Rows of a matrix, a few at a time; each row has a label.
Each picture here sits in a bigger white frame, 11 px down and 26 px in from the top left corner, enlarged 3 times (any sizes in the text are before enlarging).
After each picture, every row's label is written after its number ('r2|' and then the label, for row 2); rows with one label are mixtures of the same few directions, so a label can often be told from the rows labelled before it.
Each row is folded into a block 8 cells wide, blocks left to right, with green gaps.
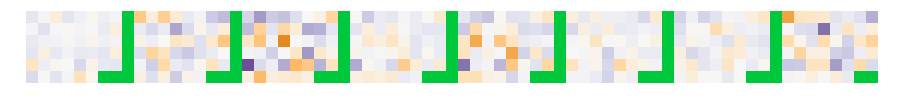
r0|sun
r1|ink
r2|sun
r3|sun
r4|sun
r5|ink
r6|ink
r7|ink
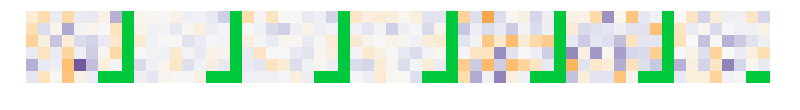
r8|ink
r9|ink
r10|ink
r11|ink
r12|ink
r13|sun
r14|ink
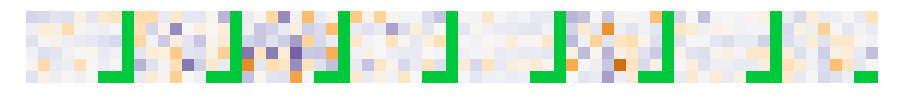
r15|ink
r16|ink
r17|sun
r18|ink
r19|ink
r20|ink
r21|ink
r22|ink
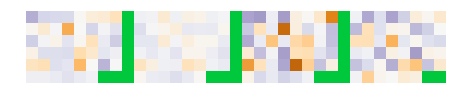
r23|ink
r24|ink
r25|ink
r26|sun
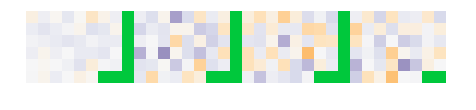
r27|sun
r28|sun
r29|sun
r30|ink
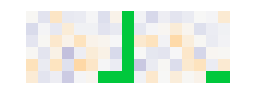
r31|ink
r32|sun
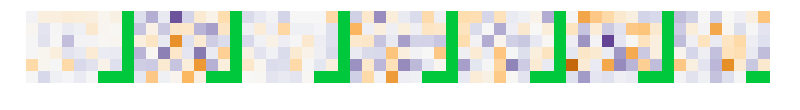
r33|sun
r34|sun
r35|ink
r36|ink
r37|ink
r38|sun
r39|ink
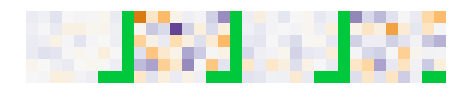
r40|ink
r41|ink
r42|sun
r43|ink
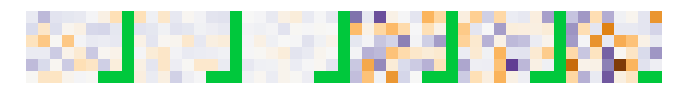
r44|sun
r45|ink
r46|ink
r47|ink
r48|ink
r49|ink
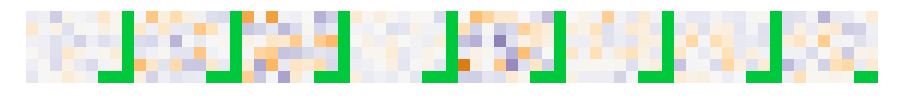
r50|ink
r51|sun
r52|ink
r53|ink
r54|sun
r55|sun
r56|sun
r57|sun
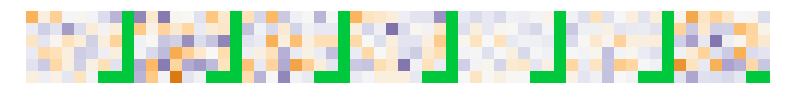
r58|ink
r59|ink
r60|ink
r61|ink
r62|sun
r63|ink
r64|sun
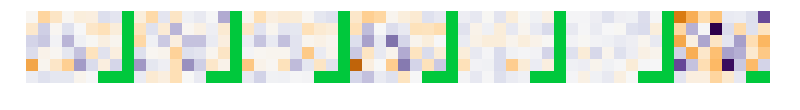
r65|sun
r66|ink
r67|sun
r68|sun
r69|ink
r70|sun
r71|ink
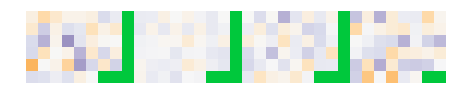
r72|sun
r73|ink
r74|sun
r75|ink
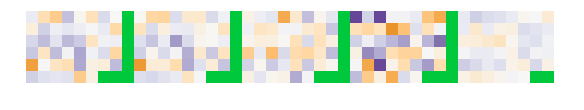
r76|sun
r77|sun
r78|sun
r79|ink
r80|sun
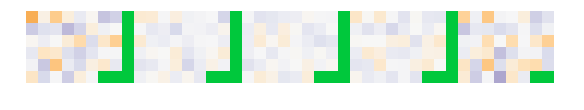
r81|ink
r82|ink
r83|sun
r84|ink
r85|ink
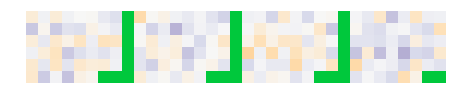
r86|ink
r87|ink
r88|sun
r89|sun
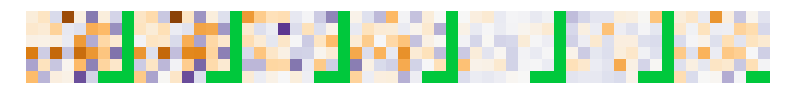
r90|sun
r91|sun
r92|ink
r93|sun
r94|sun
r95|ink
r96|sun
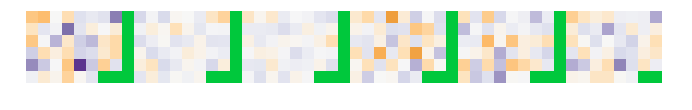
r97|ink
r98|ink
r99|ink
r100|sun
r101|ink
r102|ink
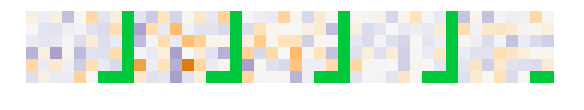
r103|sun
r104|ink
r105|sun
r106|sun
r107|ink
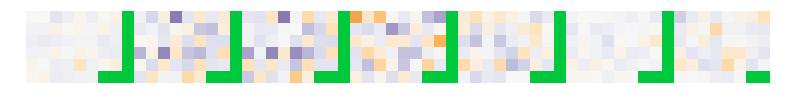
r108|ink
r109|sun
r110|sun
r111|ink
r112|sun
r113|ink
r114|ink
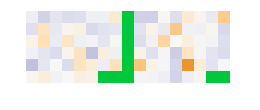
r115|sun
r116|ink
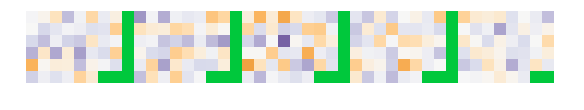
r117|sun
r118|ink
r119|sun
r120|ink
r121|ink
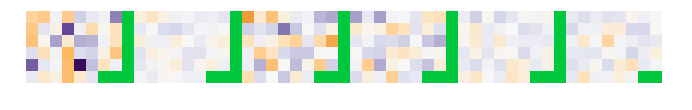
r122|ink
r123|ink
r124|ink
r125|ink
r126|sun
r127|sun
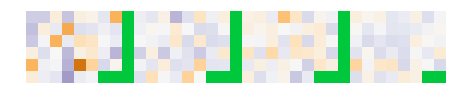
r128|ink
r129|sun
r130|sun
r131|sun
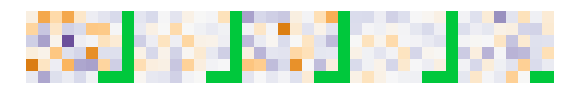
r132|sun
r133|ink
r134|ink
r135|sun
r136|sun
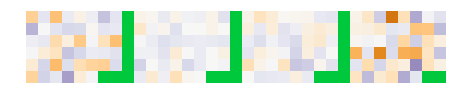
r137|ink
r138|ink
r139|sun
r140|sun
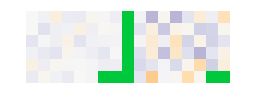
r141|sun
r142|sun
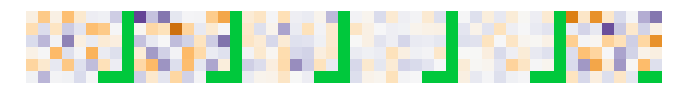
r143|sun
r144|ink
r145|ink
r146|ink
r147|ink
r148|ink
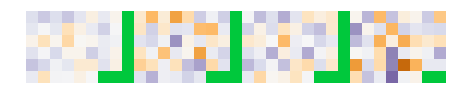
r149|sun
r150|sun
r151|sun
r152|ink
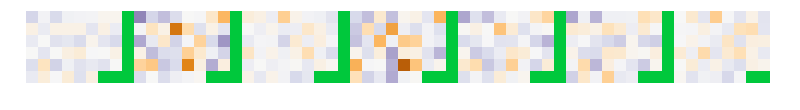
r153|ink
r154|ink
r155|sun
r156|ink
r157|ink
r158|ink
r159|sun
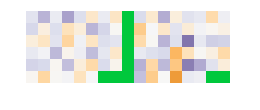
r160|sun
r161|ink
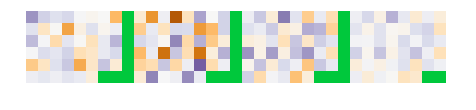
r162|ink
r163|sun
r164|sun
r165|sun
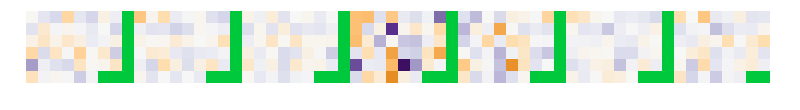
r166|sun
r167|ink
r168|ink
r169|ink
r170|ink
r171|ink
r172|ink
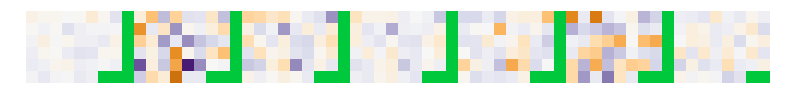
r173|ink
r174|ink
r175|ink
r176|ink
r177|ink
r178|ink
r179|sun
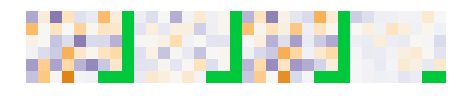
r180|ink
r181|sun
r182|ink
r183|ink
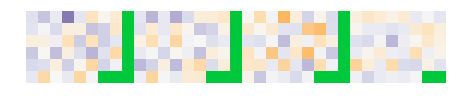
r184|sun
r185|sun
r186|sun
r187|sun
